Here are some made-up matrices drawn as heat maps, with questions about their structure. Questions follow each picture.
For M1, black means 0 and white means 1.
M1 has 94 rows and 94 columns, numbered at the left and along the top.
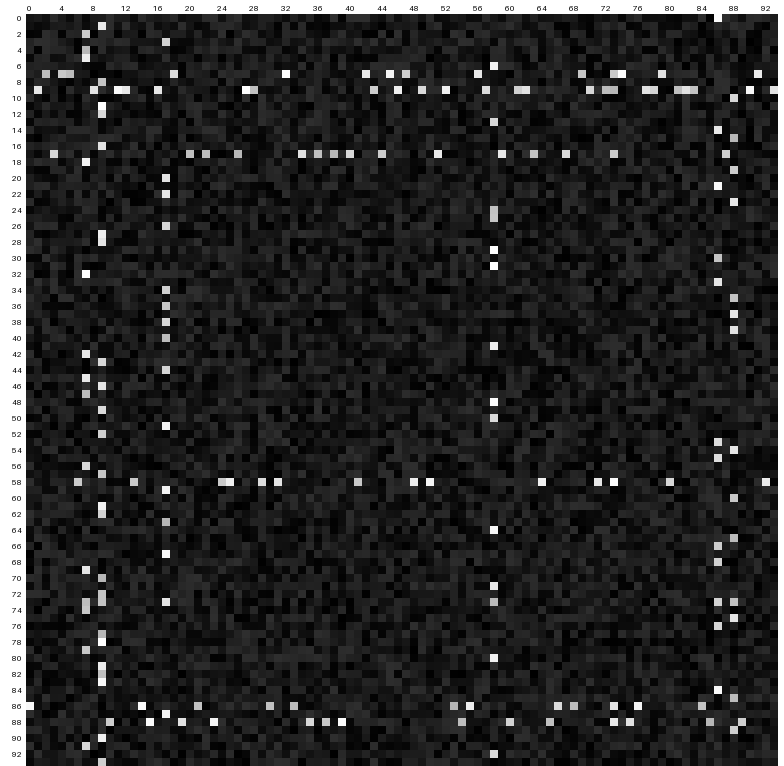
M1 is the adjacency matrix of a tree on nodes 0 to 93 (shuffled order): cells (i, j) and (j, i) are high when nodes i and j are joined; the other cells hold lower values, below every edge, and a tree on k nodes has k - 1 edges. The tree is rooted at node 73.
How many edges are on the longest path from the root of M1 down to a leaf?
2
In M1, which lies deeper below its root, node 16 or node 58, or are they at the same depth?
node 16
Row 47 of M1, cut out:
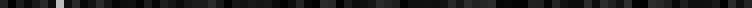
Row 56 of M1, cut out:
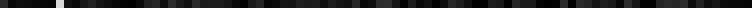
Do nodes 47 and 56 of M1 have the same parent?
yes
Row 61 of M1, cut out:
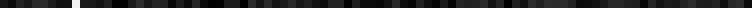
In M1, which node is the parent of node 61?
9
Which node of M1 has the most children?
9
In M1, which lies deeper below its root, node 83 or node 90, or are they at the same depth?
the same depth
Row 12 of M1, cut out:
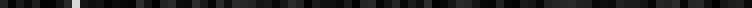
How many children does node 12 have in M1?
0
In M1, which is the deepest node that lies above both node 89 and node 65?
88
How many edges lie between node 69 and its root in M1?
2
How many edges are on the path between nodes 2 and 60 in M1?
4
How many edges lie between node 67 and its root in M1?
2
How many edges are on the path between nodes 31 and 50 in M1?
2
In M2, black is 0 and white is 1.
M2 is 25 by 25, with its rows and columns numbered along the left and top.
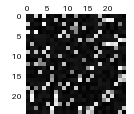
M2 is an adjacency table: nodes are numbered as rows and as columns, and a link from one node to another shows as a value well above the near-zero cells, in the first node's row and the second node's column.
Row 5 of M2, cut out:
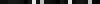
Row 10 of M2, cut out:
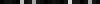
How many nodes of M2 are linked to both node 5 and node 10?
3
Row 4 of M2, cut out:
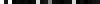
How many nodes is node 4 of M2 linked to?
5
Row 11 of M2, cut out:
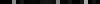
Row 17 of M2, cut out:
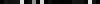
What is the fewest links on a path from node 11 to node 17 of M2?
4
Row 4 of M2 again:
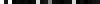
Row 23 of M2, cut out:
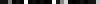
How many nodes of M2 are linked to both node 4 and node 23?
1
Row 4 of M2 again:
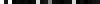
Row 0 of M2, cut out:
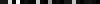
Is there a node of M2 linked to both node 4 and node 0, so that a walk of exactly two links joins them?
yes
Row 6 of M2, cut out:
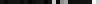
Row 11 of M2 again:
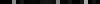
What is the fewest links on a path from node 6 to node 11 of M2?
5
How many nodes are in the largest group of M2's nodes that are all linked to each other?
6
